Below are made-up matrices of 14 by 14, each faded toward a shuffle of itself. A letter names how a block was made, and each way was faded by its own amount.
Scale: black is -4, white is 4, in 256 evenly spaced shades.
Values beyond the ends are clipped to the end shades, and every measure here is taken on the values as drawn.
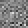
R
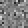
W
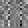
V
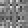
V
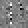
W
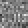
R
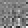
V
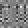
V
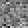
R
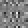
V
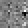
W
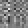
V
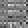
V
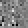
W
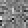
W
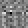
V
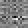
V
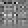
V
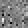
W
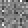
W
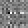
V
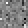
W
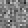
R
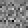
R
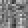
R
